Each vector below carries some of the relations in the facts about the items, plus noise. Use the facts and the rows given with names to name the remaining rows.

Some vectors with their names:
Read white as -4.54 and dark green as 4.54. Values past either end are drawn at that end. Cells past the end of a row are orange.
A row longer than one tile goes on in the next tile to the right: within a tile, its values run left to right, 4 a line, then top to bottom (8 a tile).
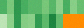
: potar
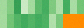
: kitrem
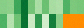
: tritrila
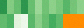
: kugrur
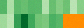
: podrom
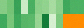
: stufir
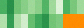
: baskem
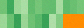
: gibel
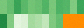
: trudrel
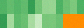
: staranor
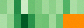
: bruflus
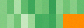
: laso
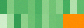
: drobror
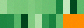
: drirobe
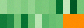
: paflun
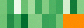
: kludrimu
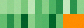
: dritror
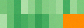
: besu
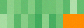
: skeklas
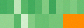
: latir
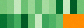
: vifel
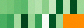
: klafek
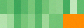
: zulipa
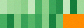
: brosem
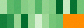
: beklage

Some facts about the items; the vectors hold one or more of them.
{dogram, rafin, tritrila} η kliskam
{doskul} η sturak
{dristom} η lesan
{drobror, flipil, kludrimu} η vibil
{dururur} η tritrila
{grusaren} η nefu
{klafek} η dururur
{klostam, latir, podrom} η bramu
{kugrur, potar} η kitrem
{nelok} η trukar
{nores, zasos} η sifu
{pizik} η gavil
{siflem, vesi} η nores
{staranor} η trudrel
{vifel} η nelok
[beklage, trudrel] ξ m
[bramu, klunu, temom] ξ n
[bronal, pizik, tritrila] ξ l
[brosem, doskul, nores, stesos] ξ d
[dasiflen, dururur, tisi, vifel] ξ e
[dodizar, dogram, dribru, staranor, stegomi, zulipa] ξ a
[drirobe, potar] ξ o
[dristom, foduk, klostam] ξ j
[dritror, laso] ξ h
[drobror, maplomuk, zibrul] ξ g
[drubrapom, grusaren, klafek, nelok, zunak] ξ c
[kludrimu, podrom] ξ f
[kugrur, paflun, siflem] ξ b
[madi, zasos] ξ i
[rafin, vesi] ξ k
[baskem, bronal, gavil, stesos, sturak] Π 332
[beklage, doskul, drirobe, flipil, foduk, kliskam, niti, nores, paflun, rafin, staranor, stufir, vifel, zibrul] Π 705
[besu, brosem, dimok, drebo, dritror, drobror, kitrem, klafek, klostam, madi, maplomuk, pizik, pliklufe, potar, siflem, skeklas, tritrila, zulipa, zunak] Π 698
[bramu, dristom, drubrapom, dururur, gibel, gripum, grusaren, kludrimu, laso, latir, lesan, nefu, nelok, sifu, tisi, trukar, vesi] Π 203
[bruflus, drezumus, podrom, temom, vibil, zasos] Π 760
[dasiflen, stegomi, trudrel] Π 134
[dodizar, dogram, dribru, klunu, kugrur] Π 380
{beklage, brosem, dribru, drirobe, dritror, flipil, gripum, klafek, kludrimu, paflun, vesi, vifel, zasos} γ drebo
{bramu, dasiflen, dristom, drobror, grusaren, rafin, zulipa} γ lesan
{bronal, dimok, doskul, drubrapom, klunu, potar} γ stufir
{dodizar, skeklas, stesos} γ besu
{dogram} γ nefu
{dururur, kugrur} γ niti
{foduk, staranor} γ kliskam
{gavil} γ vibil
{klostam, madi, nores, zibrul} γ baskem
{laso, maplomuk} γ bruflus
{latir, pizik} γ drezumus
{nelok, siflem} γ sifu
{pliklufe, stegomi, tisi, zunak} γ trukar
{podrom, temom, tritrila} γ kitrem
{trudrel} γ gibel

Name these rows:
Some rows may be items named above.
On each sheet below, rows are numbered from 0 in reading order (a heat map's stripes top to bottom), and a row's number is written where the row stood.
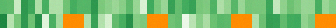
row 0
dururur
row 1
baskem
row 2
dodizar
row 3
besu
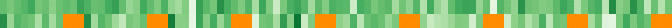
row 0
zibrul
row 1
staranor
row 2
nores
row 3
sifu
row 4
tisi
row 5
bramu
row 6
zunak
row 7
gavil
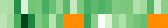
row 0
vibil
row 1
klunu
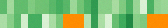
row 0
madi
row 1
baskem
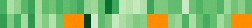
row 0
foduk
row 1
rafin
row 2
tisi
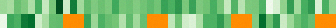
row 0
zasos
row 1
zibrul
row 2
bronal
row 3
vesi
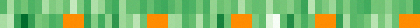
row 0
podrom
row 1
foduk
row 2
pizik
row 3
stesos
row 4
zibrul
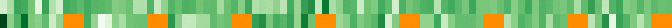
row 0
kliskam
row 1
klunu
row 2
stegomi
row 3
brosem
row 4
lesan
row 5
latir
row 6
maplomuk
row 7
dristom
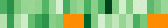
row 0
baskem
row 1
dogram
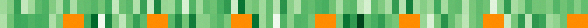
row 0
kitrem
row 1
dribru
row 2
gripum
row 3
doskul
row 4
drebo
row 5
temom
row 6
klostam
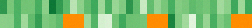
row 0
siflem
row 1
sturak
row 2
dasiflen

